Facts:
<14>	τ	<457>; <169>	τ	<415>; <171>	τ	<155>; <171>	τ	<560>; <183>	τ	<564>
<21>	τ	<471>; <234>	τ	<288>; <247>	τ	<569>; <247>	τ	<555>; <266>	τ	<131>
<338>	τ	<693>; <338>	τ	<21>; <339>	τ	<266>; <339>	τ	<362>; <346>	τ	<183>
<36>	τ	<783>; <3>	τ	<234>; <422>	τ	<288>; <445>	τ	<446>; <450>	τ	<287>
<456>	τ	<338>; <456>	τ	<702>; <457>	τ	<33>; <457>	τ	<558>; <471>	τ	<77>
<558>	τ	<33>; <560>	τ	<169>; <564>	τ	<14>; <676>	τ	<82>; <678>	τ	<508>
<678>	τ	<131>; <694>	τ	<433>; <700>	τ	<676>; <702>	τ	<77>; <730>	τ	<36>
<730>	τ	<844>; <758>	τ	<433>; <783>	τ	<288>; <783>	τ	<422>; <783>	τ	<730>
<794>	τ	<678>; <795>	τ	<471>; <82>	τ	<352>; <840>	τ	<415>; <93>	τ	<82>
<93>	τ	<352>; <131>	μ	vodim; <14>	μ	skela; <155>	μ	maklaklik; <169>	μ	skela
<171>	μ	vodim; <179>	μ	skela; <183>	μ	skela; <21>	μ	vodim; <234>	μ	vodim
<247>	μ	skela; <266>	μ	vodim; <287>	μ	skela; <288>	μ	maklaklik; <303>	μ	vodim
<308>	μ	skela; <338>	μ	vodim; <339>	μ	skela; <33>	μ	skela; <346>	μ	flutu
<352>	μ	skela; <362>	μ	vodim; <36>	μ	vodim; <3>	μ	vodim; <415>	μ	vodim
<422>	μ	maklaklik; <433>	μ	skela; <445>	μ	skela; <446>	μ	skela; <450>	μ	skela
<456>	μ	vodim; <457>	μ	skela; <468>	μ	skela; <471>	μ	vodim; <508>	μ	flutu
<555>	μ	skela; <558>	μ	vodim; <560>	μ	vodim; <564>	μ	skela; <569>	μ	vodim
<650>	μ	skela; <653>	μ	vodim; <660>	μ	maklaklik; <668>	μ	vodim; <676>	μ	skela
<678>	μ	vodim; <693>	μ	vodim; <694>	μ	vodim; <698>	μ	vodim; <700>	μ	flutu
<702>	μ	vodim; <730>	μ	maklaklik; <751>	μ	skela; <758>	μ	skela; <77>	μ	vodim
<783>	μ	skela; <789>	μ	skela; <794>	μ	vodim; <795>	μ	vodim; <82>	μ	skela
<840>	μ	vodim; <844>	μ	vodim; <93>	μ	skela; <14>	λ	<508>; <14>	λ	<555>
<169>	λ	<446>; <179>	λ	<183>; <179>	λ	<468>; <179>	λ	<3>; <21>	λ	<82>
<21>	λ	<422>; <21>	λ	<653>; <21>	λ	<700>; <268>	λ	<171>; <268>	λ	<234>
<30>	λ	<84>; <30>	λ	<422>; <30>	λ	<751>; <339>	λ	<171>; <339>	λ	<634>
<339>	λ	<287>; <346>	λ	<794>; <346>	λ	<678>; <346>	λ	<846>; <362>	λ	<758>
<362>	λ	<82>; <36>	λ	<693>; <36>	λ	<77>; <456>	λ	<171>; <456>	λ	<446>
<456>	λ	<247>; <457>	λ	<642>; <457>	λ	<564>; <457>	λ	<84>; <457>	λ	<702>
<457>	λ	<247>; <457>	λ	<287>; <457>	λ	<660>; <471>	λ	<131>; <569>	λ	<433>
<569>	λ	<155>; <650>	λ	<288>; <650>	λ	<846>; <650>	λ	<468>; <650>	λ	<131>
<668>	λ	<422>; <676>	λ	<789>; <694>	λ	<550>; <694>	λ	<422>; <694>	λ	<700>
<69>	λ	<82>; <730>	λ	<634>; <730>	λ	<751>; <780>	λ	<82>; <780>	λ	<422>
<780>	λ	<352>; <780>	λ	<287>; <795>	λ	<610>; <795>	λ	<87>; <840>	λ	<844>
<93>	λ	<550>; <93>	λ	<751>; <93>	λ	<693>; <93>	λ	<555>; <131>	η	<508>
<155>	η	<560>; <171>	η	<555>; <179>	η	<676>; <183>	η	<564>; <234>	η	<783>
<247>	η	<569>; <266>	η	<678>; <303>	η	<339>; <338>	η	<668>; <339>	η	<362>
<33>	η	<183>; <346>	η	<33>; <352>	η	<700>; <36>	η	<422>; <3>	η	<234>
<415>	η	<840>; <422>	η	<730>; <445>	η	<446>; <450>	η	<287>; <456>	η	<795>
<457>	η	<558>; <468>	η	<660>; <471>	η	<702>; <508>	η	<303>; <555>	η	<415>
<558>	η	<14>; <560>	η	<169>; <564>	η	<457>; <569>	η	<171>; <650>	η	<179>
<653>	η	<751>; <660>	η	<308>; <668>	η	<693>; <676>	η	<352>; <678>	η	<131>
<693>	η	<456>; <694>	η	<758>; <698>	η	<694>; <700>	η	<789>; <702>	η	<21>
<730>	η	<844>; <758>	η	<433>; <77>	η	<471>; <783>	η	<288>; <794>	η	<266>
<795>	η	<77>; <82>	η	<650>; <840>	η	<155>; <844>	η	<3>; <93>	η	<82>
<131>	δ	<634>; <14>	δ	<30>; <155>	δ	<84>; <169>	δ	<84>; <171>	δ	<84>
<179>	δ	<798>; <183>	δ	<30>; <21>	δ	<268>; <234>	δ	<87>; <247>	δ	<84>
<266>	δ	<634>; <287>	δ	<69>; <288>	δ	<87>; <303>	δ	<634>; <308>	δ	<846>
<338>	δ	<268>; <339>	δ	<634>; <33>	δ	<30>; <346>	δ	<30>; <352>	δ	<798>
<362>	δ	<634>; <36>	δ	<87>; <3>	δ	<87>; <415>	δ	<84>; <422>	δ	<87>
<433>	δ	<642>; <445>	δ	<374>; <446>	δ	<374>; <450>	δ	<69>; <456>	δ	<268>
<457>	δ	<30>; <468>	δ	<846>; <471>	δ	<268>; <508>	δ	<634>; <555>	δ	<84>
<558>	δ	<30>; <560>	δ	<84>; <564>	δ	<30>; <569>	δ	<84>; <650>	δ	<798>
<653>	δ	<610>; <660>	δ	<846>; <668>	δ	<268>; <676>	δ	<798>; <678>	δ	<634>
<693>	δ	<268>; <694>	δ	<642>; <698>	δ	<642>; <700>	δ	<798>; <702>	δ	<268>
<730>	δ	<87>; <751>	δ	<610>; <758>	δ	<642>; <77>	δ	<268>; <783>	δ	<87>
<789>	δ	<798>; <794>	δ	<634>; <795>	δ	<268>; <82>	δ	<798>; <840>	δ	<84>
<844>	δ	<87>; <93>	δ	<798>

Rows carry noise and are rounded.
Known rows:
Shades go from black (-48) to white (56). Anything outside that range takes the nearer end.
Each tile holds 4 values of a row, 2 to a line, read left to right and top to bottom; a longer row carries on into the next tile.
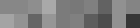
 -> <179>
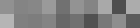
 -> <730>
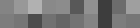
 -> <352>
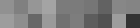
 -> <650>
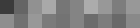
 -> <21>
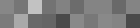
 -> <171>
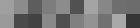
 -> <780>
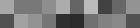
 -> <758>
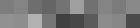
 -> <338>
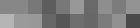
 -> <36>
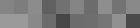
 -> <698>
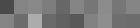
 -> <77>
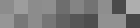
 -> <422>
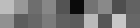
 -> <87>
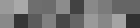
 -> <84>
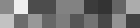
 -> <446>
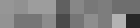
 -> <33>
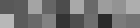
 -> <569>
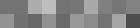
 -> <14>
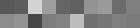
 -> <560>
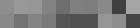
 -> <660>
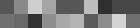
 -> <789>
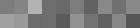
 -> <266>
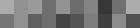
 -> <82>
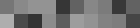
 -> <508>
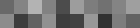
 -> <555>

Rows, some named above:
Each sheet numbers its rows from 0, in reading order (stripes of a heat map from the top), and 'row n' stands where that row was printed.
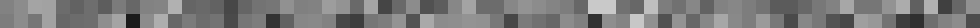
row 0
<183>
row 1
<794>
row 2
<433>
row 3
<471>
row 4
<169>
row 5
<3>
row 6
<758>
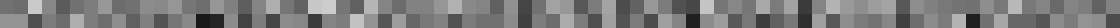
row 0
<415>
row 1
<247>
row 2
<169>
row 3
<352>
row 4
<346>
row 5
<93>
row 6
<33>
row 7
<171>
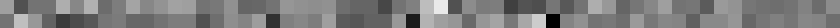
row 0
<694>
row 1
<564>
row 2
<468>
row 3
<450>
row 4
<558>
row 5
<234>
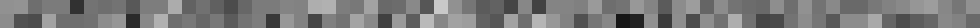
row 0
<846>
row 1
<794>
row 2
<339>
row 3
<844>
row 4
<247>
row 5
<693>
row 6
<456>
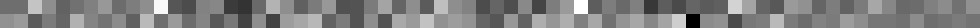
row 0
<415>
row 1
<446>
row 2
<795>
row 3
<844>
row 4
<287>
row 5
<560>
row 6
<303>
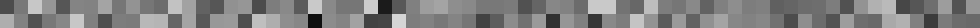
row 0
<362>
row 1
<840>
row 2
<676>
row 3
<751>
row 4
<169>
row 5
<3>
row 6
<288>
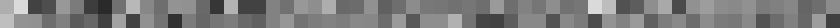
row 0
<445>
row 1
<700>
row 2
<783>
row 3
<338>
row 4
<155>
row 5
<308>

